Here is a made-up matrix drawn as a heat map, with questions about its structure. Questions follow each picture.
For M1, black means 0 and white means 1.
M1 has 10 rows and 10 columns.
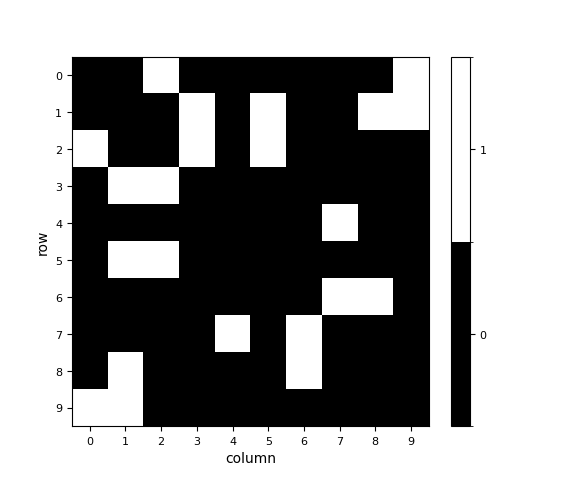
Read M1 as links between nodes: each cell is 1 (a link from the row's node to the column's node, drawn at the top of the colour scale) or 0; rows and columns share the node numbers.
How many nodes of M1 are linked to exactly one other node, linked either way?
1
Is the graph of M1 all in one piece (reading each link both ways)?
yes
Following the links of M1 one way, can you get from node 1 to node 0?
yes
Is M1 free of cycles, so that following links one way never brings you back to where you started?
no
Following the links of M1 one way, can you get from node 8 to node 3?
yes
